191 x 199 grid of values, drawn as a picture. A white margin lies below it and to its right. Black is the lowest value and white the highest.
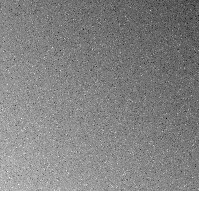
Neither half mirrors the other. The texture is fine-grained noise. No row or column stands out. There are no regular stripes. Values rise toward the bottom left. The bottom left is the ninth with the highest average.
